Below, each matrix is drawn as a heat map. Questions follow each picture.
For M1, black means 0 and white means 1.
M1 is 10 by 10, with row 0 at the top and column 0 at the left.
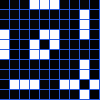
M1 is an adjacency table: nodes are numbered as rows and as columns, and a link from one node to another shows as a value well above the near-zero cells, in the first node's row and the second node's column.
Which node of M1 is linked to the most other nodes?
node 8
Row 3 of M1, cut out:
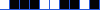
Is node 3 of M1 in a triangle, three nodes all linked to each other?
yes
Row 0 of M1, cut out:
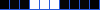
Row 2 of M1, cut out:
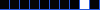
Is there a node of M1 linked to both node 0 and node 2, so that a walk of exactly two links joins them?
no
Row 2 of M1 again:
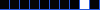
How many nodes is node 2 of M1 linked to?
1
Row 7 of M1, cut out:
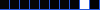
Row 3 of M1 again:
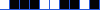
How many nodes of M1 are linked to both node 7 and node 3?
1
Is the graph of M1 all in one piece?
yes
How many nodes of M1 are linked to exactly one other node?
5
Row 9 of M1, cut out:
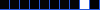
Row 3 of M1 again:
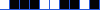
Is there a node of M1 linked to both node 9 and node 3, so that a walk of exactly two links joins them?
yes
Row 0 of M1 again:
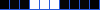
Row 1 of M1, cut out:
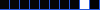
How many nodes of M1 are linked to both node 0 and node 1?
0
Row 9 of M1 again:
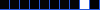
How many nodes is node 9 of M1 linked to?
1
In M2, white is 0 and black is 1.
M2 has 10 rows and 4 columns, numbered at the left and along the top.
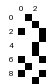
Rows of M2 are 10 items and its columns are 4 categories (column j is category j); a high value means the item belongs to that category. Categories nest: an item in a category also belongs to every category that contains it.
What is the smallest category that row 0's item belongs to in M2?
1
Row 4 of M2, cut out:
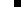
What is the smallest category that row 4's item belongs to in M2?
2
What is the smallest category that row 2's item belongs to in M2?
0
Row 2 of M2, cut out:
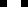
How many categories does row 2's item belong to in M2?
2
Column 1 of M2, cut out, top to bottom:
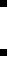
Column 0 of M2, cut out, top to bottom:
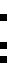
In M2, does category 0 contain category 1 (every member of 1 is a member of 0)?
no
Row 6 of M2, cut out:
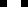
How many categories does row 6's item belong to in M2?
2
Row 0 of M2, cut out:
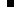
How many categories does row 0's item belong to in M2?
1
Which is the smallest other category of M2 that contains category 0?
3
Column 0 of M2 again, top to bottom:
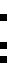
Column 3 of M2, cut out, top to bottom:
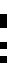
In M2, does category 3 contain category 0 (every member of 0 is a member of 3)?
yes
